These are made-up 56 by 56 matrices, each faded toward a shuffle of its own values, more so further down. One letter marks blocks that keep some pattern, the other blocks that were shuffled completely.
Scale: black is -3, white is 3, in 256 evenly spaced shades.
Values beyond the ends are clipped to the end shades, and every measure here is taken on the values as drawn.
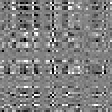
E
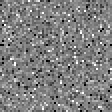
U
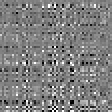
E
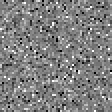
U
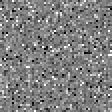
U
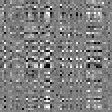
E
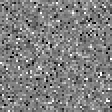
U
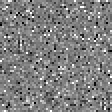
U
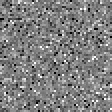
U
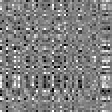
E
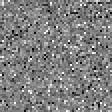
U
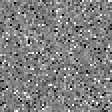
U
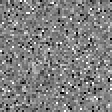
U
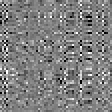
E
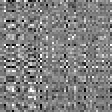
E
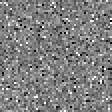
U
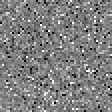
U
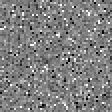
U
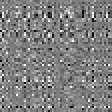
E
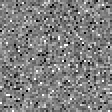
U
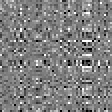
E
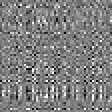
E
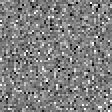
U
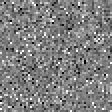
U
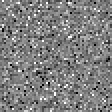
U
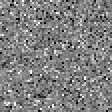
U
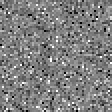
U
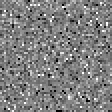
U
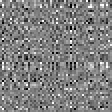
E
